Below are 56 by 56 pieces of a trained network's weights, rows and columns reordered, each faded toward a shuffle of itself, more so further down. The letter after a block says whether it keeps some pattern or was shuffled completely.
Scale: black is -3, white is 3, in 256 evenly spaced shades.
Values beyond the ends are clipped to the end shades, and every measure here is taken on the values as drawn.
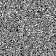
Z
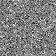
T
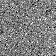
T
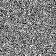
Z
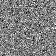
T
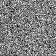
T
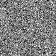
Z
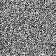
Z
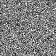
Z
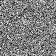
T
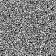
Z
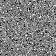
T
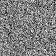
T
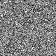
T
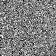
T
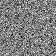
T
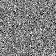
T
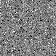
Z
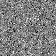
T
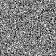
Z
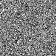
Z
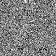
Z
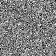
T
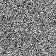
T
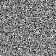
T
